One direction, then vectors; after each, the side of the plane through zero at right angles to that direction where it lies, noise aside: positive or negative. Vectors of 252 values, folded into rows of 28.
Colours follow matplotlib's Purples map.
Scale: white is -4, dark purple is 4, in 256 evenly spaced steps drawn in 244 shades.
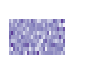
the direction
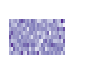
positive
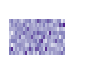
negative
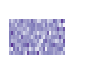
positive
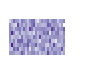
positive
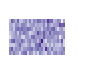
negative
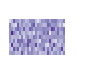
positive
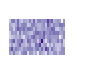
negative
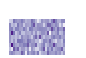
positive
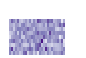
negative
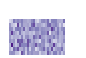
positive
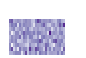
negative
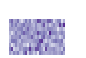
negative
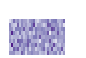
positive
